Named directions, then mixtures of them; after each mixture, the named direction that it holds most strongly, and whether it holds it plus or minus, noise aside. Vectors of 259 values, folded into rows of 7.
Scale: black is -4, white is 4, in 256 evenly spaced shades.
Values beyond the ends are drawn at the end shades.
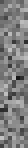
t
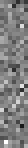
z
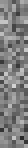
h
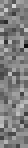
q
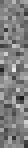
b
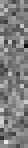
q, plus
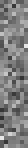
q, minus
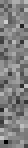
z, minus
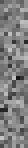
t, plus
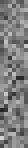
t, plus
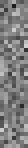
q, minus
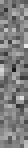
b, minus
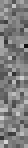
q, plus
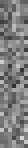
h, minus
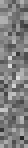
t, minus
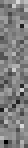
z, minus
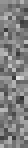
t, minus
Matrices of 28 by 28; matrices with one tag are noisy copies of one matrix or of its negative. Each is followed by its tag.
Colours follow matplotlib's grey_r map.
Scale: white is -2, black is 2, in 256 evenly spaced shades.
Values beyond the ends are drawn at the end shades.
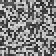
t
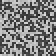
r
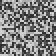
r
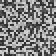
t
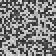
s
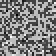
s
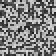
t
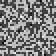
t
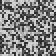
r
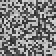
s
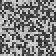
r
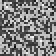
r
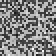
s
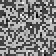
t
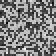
t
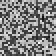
s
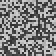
s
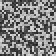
r
